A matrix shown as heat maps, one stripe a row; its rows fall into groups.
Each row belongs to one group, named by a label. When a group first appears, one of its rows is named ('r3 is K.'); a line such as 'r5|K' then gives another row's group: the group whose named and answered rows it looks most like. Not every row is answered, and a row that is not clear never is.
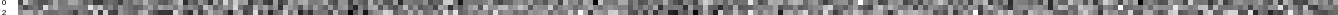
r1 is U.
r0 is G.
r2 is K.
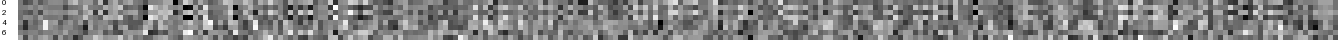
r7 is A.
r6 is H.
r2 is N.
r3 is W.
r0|N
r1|W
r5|U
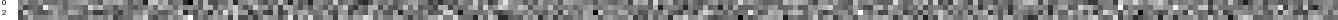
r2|G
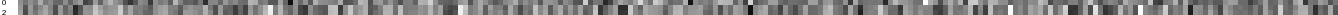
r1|A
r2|A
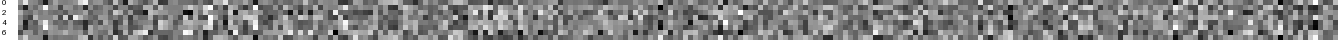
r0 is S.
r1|U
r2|W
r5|U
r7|S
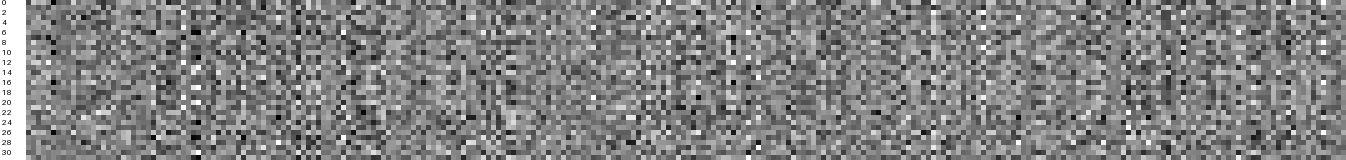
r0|S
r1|N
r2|K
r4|S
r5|K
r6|W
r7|N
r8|S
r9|K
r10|S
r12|K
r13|H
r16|S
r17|H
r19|K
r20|H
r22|U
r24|W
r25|U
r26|S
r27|W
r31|W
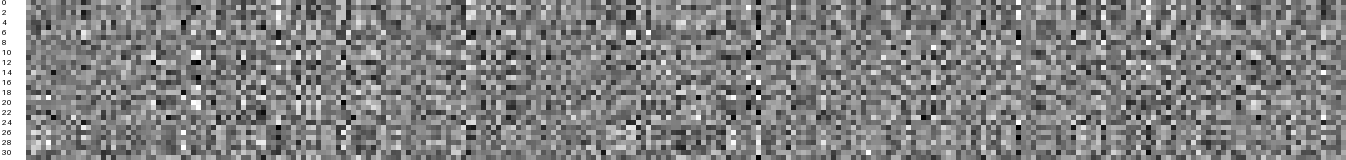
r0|A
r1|W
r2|A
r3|A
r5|N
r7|G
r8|A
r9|K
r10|H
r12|W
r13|A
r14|S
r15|W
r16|K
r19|K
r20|H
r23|S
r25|G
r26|K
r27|G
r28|K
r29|K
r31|N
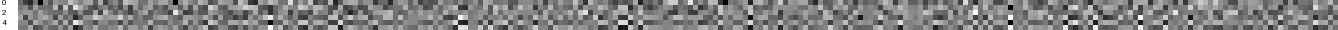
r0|N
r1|G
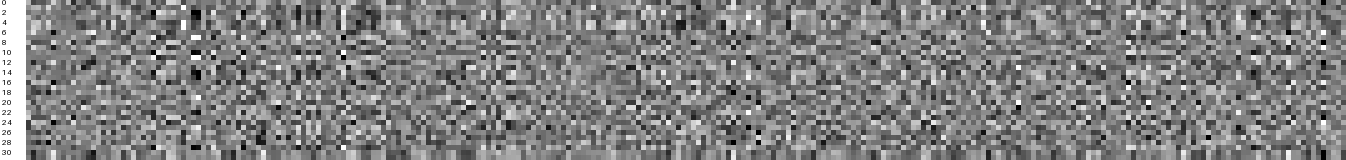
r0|U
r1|K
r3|W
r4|K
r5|K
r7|H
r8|U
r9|S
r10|W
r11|H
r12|U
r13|A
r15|W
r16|S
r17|U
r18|N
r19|H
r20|A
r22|W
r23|U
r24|S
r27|G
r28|N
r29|W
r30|U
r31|U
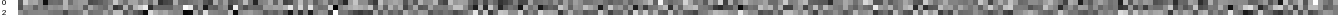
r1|H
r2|W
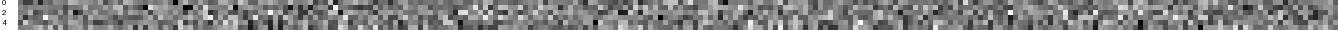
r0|N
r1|W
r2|A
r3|U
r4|G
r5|G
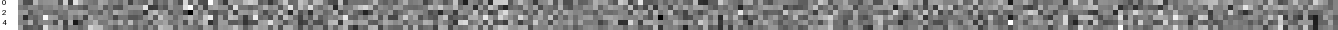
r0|G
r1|H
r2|W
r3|U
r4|A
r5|U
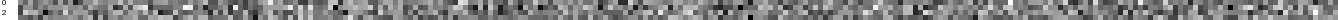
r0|A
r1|H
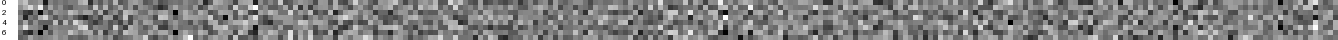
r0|S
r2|N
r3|U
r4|G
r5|S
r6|N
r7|H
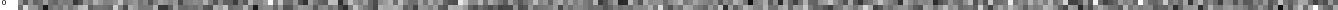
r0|A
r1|S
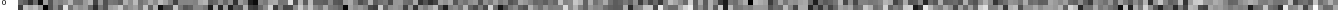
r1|S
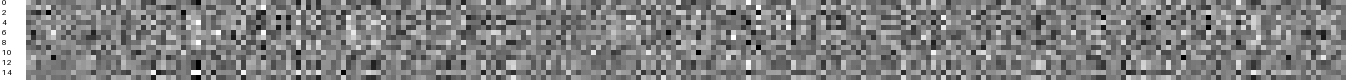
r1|K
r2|N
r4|H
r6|U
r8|H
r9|N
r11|S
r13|W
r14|H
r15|W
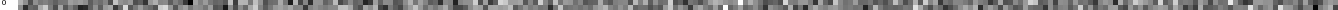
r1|U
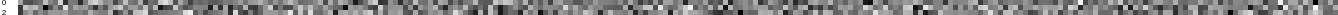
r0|U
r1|S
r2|H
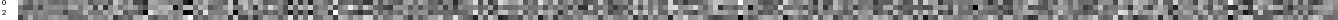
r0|W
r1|N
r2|W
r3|H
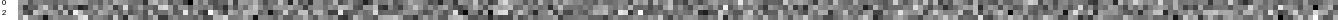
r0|W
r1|U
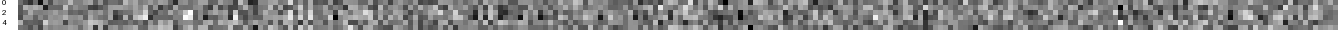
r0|N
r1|S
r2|H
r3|H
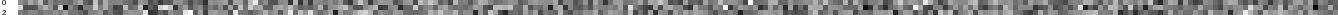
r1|U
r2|H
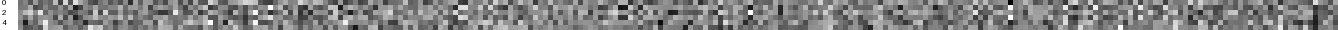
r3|A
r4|U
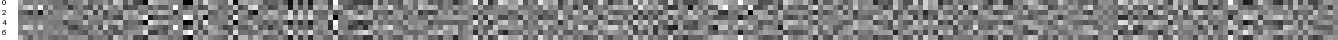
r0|W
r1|K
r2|N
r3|H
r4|W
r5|K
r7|W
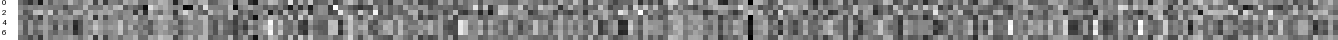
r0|N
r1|W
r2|G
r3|N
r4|A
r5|A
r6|A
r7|N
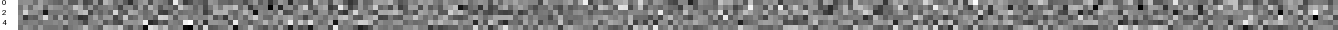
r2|S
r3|U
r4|H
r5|W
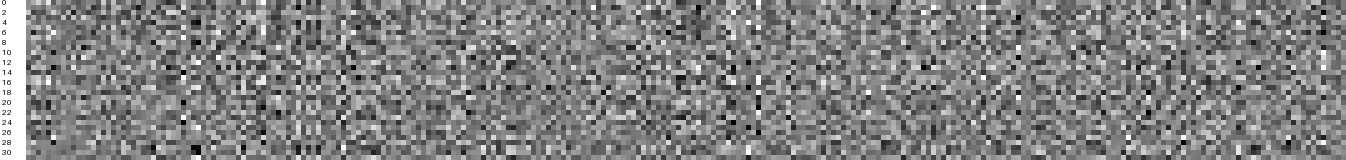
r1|K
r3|G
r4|W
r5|K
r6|U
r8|W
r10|S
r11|G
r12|H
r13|S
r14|N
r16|K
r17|H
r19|A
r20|N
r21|N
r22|G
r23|K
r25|H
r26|N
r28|S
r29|W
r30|W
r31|H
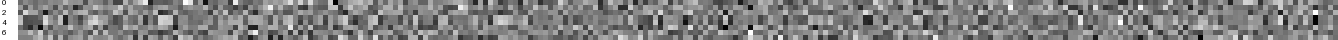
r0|H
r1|A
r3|U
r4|U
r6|K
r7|G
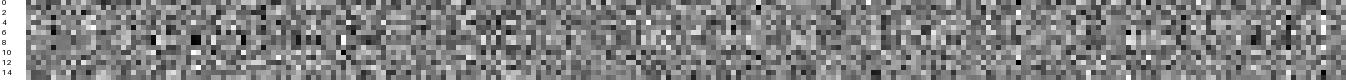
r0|G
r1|N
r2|A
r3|S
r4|G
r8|W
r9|S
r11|A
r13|H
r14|U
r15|U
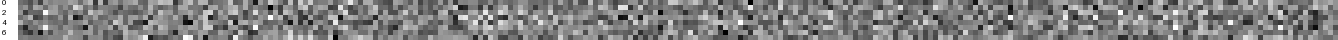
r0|N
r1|G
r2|U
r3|A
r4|W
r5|U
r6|N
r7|H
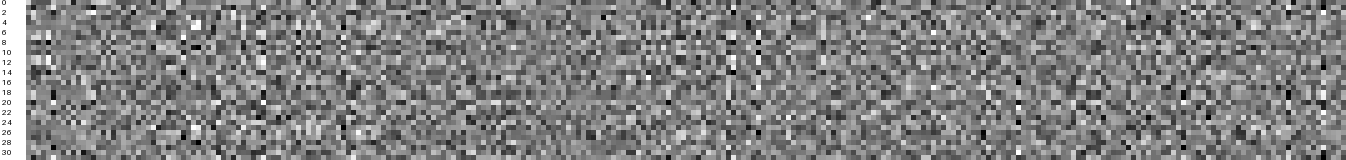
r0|U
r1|U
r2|S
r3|G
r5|H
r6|K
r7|K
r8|N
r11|K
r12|K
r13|U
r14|N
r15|G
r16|G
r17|K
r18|S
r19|S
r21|A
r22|S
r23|G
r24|G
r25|H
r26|N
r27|N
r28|W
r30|A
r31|U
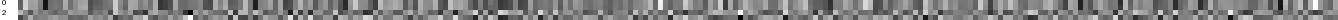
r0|S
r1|S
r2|W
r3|H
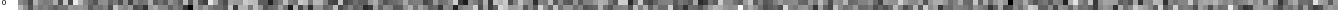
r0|G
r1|W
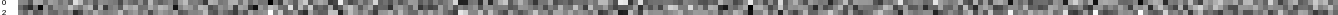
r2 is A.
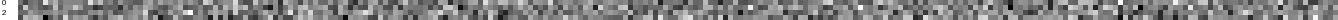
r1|G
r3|S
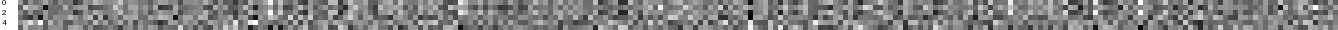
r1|S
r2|A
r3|N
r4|K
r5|G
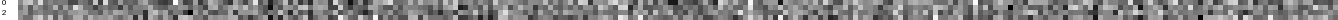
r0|K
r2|W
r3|G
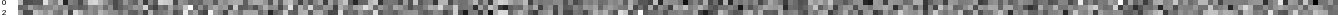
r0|U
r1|H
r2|G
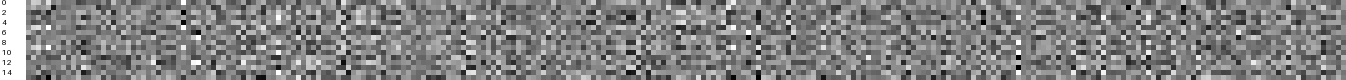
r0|K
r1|S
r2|N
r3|A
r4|N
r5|K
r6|W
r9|K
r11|G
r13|G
